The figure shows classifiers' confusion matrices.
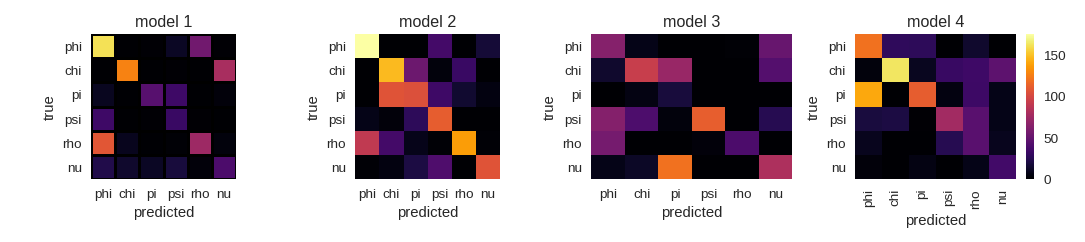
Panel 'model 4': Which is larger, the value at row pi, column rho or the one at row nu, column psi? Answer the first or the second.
the first
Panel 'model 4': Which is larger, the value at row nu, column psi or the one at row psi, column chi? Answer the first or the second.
the second
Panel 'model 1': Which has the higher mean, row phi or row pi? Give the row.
phi
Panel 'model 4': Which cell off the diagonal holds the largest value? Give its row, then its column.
pi, phi
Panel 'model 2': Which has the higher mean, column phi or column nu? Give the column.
phi
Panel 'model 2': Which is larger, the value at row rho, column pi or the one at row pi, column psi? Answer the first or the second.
the second
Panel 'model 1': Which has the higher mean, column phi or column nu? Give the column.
phi
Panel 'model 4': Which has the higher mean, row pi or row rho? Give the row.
pi
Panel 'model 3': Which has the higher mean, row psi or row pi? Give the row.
psi
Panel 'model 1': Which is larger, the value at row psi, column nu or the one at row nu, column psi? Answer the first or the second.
the second
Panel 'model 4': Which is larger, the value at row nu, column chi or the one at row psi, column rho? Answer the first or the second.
the second
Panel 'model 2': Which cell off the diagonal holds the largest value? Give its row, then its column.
pi, chi
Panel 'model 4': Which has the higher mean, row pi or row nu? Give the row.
pi
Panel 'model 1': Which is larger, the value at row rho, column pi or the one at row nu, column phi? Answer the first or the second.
the second
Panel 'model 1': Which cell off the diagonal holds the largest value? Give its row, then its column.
rho, phi
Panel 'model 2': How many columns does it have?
6
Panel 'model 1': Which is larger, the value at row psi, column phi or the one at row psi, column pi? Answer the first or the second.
the first
